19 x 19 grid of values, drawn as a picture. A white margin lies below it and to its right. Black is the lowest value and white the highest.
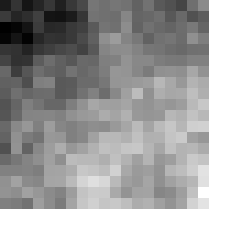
Ninth with the lowest average: top left. Odd rows or columns: none. Stripes: none. Slope: up to the bottom right. Grain: blotchy. Mirror symmetry: none.
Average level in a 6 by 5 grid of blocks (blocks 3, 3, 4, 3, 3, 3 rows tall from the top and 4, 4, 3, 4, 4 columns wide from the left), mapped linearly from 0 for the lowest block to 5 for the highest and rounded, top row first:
00222 / 01333 / 22344 / 33445 / 34545 / 34545
